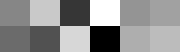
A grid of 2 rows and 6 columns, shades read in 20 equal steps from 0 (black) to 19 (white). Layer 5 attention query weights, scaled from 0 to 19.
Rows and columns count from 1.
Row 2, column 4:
0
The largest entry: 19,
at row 1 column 4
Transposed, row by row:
10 8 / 15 6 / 4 16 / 19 0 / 11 13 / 12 14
